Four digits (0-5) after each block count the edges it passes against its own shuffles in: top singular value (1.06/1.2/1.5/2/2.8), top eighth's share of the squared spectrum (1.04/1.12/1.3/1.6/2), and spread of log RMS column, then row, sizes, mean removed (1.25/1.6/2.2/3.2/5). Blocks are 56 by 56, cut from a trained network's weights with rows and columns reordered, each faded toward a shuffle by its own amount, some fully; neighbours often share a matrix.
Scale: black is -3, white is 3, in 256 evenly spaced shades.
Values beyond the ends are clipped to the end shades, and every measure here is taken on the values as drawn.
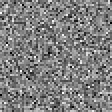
2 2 0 0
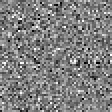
3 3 1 1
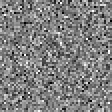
0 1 0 0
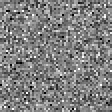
0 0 0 0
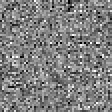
3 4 2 2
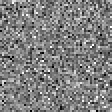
1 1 0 0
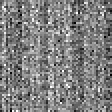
3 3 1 2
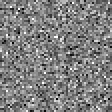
0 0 0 0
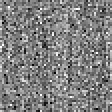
2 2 0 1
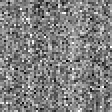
2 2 0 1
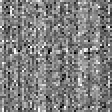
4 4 1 2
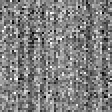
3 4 1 2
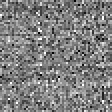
1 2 2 0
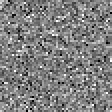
0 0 0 0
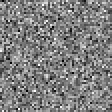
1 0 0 0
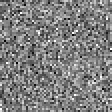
0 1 0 0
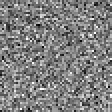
2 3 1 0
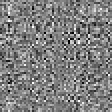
4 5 3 2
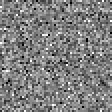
0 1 1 0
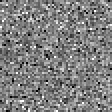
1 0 0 0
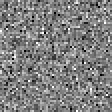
0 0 0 0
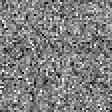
0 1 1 0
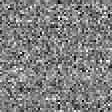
1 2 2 0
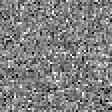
0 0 0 0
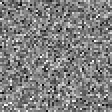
1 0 0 0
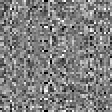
4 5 3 2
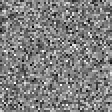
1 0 0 0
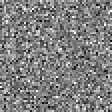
0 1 0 0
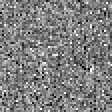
0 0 0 0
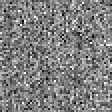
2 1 0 0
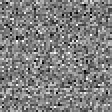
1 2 2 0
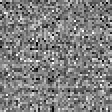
2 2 2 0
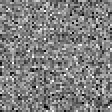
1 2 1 0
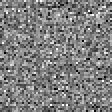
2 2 1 0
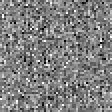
1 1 0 0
